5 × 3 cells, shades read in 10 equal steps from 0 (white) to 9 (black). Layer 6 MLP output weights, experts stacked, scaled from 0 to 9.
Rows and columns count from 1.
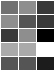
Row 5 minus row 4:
3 3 8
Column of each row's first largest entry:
3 3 3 1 3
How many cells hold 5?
1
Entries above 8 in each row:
0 0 1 0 0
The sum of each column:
25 23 31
